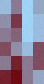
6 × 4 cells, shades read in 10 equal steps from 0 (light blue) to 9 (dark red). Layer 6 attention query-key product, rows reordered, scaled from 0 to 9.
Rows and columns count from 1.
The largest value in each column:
8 9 4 6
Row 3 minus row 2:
1 -2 0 0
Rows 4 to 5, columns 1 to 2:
6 3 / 4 8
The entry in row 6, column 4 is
2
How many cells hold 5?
1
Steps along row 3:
up down up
